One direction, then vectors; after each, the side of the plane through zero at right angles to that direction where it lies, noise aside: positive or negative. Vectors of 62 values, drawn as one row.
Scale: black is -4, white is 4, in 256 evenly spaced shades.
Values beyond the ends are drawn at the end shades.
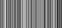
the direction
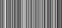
positive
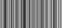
negative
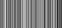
positive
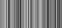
positive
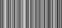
positive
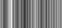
negative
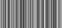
negative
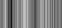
positive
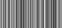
negative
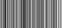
negative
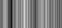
positive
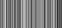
positive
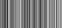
negative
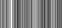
positive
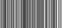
negative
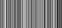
positive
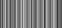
positive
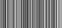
negative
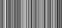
positive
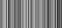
positive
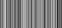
positive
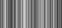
positive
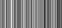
positive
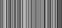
positive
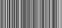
negative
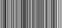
negative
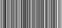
negative
